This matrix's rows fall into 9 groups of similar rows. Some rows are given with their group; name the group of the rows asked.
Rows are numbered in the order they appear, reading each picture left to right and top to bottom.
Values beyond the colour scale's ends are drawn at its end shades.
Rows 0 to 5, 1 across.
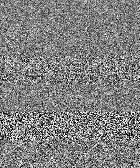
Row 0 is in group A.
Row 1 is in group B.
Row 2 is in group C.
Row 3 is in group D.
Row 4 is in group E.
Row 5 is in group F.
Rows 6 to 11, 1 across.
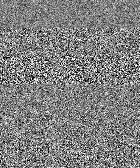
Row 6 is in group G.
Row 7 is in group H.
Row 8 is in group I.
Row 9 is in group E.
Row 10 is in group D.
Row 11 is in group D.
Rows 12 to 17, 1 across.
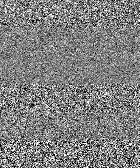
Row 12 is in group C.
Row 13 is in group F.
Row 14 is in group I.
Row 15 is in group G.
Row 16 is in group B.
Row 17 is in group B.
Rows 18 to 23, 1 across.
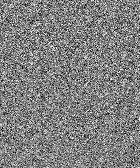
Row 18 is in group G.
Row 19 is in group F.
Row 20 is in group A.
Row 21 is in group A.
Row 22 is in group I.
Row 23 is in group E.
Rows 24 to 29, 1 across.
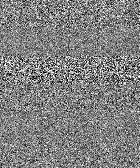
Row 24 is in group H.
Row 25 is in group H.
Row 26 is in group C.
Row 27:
D
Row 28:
H
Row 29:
G
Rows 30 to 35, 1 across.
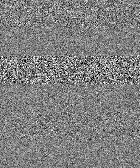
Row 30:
D
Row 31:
D
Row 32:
G
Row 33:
H
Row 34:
F
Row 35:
C
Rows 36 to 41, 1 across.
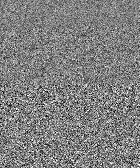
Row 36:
B
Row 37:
G
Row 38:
I
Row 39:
A
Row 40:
D
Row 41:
F
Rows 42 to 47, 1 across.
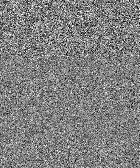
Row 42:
I
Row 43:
D
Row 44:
F
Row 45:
E
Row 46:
I
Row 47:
H
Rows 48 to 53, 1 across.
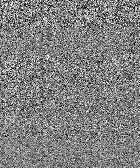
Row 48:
G
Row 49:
E
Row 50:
B
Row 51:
B
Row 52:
C
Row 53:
C
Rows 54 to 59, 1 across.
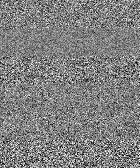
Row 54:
E
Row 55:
I
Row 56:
I
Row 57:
C
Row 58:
H
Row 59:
I
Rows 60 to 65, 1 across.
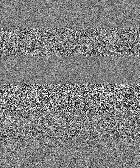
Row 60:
D
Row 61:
G
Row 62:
B
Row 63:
H
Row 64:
C
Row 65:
B
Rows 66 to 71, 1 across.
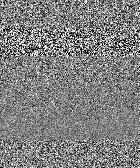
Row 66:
A
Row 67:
I
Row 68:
E
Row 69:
F
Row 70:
B
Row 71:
E
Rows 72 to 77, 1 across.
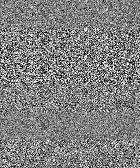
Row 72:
A
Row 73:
A
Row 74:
A
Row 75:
F
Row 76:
A
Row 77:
B
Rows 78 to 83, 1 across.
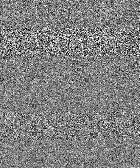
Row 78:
H
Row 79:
H
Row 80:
I
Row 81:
C
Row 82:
C
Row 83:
D
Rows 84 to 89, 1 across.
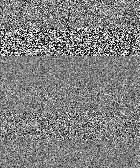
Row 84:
H
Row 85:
A
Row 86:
A
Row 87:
C
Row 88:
H
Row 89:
B
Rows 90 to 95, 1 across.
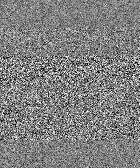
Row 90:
B
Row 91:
C
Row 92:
I
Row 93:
H
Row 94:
E
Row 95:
B
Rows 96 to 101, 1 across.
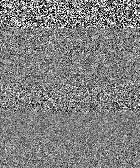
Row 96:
D
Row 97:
D
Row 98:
D
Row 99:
C
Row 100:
A
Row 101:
C
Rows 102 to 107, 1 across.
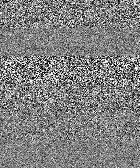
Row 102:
I
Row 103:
D
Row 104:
F
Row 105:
C
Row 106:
H
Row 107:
F
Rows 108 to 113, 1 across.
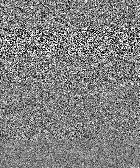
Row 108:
A
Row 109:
E
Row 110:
D
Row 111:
H
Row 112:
I
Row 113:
D
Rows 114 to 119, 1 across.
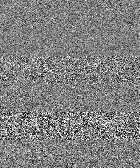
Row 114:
F
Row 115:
I
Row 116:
C
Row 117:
I
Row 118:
H
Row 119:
C
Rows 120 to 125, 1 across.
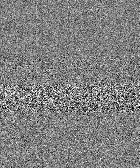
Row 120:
H
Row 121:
E
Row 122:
E
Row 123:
C
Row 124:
B
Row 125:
H
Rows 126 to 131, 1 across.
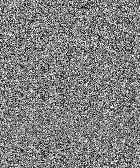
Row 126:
G
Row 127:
D
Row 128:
A
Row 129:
A
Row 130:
E
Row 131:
A
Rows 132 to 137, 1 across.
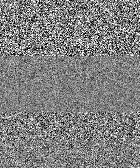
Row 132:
G
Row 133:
D
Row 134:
G
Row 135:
D
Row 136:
A
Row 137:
D
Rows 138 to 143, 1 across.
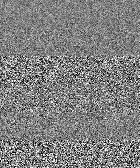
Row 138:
C
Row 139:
D
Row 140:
B
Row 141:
F
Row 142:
B
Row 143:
E
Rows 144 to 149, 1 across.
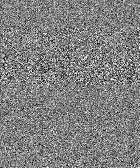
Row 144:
D
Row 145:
H
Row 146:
A
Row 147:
B
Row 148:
F
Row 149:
E
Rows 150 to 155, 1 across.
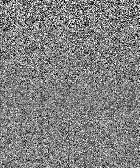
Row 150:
I
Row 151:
I
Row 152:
F
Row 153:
A
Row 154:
H
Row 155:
H
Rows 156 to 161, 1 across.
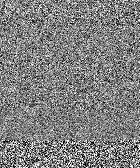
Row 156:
C
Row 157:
E
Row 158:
D
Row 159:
G
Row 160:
F
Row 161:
I
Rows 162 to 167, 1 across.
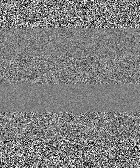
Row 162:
G
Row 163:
D
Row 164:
G
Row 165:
I
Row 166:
D
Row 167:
I
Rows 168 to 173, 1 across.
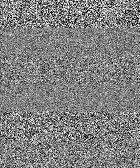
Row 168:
H
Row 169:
D
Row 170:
A
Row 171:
E
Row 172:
I
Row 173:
F
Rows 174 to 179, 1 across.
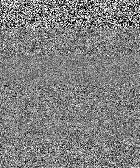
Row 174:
G
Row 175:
G
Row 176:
I
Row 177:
E
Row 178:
D
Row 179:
D
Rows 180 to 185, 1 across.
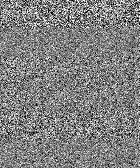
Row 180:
H
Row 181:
F
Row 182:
B
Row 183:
B
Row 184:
G
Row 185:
F
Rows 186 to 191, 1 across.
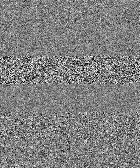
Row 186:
H
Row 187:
G
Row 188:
I
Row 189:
I
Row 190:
A
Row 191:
A
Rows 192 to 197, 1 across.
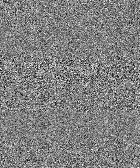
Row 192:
E
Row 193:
F
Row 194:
D
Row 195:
A
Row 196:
A
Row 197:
D
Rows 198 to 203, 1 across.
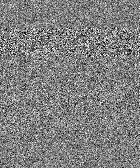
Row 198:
G
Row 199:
G
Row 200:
G
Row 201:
H
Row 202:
B
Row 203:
I
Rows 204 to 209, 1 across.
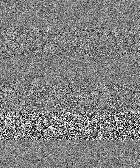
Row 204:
E
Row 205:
B
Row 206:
I
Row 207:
D
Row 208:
C
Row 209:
C
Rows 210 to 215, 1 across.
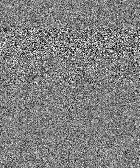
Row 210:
D
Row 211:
F
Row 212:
I
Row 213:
I
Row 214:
D
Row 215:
H
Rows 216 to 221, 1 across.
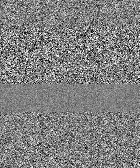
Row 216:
B
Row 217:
G
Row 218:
B
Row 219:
H
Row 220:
F
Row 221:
F
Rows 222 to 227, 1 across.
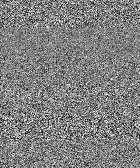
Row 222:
I
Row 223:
D
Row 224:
A
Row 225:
C
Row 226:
D
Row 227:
I
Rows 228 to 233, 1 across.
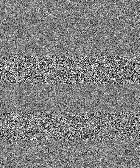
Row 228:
C
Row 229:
E
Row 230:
D
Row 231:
D
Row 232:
I
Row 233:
H
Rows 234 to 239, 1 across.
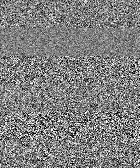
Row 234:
A
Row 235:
A
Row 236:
I
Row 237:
C
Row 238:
F
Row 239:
C
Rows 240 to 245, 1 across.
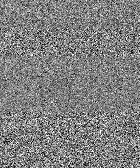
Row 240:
C
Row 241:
F
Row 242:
C
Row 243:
F
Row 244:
H
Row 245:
I
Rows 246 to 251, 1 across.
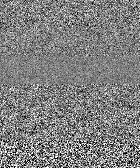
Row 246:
I
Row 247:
B
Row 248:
G
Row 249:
G
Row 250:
G
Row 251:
E
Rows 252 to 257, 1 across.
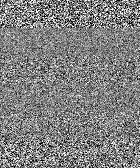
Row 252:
F
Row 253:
C
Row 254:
A
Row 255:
D
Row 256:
H
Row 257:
B
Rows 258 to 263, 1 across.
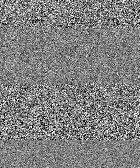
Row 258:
C
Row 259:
B
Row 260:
C
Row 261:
G
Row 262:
A
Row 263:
E
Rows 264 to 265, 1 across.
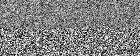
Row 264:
B
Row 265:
E
